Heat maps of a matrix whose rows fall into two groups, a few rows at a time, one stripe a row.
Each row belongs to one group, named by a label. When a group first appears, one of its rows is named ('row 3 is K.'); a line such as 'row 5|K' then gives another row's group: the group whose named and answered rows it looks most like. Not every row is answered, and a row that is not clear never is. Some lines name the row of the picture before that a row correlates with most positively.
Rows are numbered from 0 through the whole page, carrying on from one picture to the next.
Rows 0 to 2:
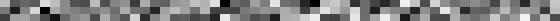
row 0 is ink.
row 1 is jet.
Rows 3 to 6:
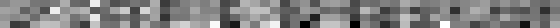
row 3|ink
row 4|ink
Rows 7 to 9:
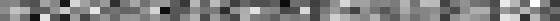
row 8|ink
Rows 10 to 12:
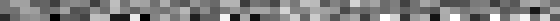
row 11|jet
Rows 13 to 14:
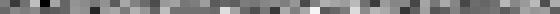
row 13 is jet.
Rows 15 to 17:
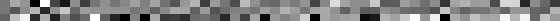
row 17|ink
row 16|jet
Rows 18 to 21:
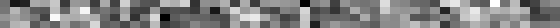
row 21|ink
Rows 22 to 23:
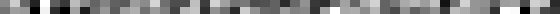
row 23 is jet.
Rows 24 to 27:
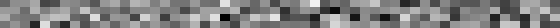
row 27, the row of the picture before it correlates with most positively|23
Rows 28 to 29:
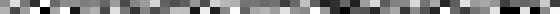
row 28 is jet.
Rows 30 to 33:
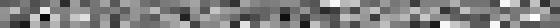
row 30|jet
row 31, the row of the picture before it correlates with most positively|28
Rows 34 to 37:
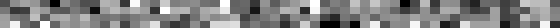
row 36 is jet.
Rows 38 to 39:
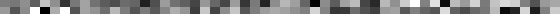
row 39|jet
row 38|ink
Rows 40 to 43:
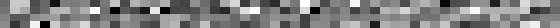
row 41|ink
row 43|jet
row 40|ink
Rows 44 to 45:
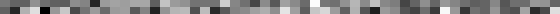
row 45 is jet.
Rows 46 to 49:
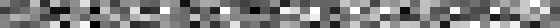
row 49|ink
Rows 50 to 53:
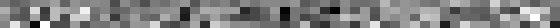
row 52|jet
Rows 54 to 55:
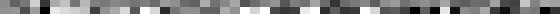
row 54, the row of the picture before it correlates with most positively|51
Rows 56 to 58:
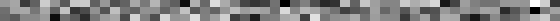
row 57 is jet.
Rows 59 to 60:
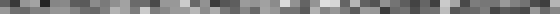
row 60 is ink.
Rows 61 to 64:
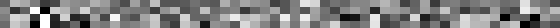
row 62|jet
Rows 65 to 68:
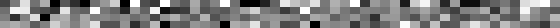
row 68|ink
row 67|jet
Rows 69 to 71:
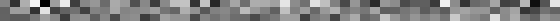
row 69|jet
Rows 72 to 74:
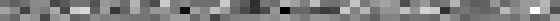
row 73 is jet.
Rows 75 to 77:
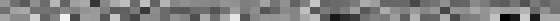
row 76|ink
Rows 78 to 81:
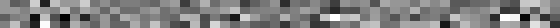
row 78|jet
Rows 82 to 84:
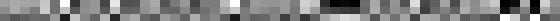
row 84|jet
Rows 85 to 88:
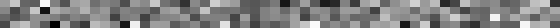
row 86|jet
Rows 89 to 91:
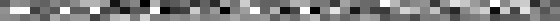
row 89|ink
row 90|ink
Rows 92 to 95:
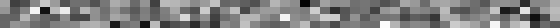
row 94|jet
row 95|ink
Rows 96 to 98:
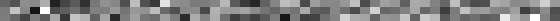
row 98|jet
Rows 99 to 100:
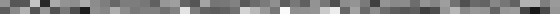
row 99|jet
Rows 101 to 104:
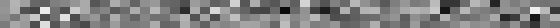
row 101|ink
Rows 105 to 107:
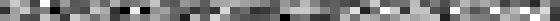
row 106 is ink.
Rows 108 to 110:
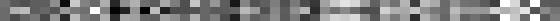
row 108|jet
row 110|jet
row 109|ink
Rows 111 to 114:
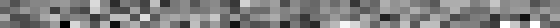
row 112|ink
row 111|ink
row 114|jet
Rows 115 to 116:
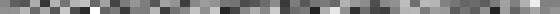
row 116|ink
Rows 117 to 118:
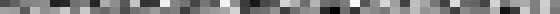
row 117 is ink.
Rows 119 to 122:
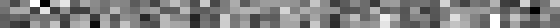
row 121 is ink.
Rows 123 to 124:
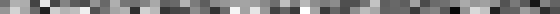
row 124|ink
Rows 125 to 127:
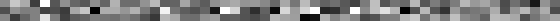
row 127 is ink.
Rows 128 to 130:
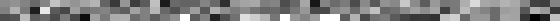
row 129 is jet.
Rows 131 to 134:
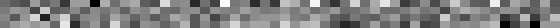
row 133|jet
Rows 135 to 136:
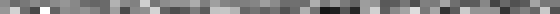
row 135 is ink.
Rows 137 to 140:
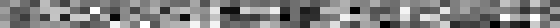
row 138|ink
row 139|jet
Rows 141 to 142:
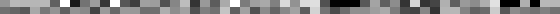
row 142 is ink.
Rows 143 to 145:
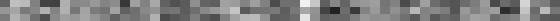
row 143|ink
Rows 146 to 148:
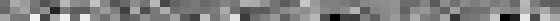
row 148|jet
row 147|ink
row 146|ink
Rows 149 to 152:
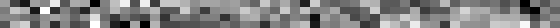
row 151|ink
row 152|ink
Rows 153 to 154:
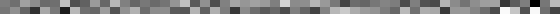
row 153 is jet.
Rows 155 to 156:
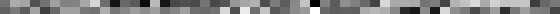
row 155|ink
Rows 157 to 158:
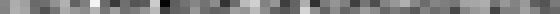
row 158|ink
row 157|ink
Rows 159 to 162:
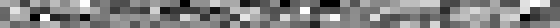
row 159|jet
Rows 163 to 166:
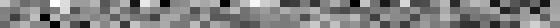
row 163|ink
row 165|jet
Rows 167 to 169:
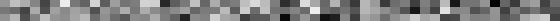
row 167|ink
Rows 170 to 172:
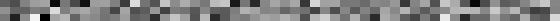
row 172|jet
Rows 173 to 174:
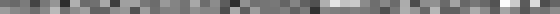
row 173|jet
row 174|ink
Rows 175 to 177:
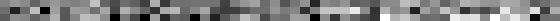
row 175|ink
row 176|jet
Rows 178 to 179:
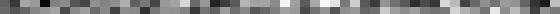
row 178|jet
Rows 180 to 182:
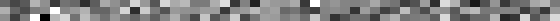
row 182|jet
